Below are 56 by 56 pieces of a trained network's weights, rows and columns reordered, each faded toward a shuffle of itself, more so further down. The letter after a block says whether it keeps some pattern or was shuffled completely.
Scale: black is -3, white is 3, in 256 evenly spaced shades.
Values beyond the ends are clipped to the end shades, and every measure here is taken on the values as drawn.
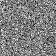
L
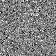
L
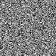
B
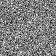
L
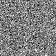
L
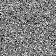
L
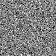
L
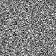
B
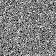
L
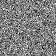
L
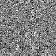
B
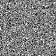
B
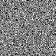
B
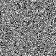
B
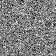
L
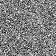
L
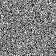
L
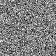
L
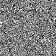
B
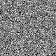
B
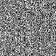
B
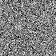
L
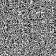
B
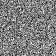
L
